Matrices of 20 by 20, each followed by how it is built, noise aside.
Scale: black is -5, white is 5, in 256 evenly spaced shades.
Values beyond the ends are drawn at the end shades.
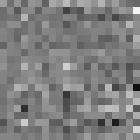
low rank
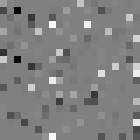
sparse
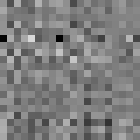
low rank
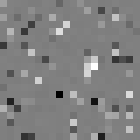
sparse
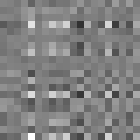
low rank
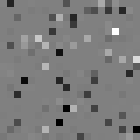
sparse
